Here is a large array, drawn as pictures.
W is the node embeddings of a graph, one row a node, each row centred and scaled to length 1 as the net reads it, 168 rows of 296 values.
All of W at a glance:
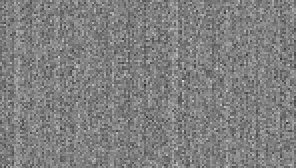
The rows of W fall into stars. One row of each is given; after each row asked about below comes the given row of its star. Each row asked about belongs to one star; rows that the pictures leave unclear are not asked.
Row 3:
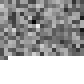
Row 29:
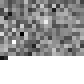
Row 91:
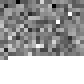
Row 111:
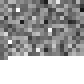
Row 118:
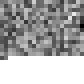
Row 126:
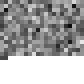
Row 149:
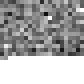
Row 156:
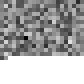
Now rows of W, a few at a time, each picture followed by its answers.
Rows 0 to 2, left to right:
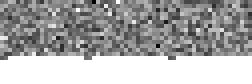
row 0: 126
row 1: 118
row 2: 126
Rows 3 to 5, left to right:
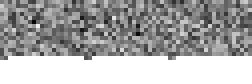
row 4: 111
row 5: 149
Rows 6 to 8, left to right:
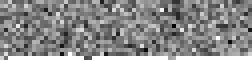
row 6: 156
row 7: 126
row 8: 29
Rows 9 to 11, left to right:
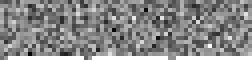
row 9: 149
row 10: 111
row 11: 118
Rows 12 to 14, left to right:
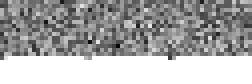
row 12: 118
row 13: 29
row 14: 111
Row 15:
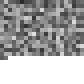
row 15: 91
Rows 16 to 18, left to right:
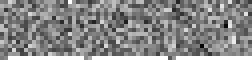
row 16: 156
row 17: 149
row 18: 29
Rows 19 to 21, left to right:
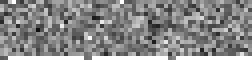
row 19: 126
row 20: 126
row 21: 111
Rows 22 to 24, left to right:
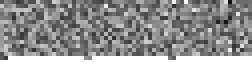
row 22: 3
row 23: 91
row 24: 91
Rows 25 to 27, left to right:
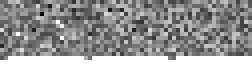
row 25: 118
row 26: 29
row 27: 149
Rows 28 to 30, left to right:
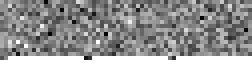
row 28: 111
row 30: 156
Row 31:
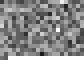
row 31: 3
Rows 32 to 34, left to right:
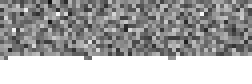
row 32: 3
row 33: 156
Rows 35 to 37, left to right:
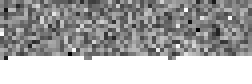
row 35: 29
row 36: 29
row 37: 111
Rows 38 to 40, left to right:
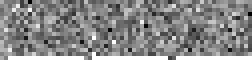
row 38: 3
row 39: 91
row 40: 126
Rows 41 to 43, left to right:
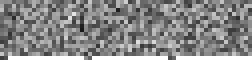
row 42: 91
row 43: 156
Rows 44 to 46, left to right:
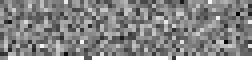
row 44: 149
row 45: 91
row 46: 149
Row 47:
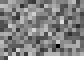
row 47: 126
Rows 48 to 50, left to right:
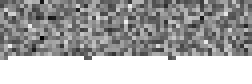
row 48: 149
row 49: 111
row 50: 3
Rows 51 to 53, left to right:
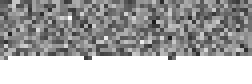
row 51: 118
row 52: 126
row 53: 149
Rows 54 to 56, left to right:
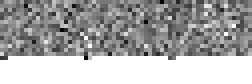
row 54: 126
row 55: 156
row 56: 29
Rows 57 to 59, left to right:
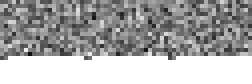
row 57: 126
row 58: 126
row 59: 111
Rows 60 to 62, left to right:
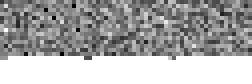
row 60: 156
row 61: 29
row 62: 91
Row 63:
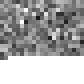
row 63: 3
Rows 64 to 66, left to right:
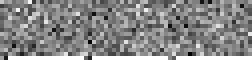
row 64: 29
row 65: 29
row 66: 126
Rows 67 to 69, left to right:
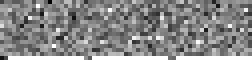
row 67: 3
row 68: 3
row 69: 126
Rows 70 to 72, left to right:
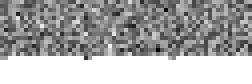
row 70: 118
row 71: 111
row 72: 118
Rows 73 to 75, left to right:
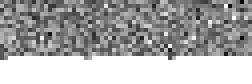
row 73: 91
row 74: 118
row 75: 118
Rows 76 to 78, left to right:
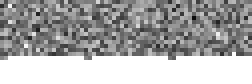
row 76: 111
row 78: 156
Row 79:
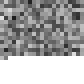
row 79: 91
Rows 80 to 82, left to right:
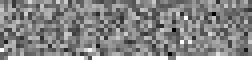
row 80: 149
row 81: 3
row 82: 149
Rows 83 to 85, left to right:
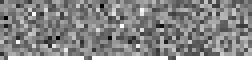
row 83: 3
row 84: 3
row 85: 29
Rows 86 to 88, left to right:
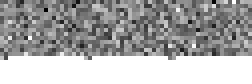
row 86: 156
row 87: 3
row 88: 111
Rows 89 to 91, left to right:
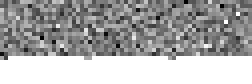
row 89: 149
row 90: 29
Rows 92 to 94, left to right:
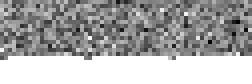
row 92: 156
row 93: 126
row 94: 156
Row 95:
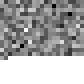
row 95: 91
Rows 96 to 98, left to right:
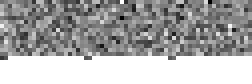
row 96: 3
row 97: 126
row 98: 126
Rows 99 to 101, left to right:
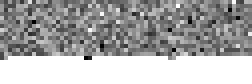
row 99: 29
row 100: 156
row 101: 111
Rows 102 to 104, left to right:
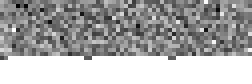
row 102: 3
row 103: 29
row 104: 126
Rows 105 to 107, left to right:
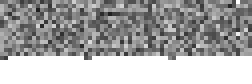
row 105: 126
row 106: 91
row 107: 3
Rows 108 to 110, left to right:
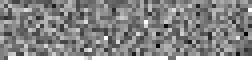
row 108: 3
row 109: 118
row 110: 149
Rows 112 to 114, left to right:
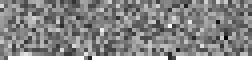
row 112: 91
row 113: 29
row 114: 3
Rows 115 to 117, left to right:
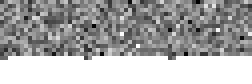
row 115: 111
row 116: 111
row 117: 111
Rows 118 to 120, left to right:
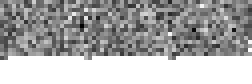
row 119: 29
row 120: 126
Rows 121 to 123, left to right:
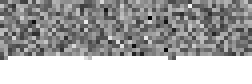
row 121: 126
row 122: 118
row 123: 149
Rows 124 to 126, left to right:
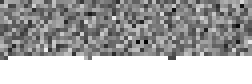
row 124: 126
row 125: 29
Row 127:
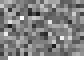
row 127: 111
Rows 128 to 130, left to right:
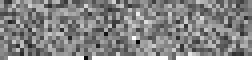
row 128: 29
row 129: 29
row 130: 149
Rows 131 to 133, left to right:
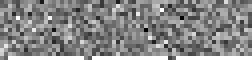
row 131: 149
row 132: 126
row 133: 29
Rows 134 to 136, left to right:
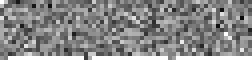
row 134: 91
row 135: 156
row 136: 29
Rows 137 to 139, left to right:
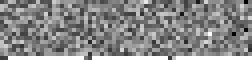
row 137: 126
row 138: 149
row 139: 156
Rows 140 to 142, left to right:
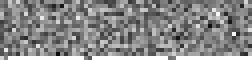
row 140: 118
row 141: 91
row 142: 156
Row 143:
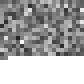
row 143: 149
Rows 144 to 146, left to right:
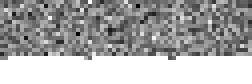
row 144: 149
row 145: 91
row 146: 111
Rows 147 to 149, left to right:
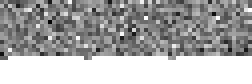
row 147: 3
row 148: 111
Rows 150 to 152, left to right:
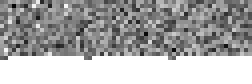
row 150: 126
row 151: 118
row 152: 111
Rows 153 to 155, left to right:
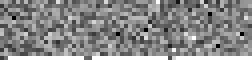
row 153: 29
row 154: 126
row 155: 118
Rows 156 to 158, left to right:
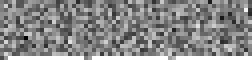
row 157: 118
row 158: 149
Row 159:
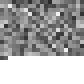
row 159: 3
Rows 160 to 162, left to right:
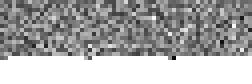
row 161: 91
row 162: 29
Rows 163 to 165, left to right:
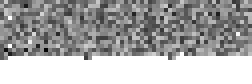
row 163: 91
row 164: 156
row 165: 118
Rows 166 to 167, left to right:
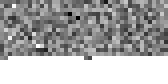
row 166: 91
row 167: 3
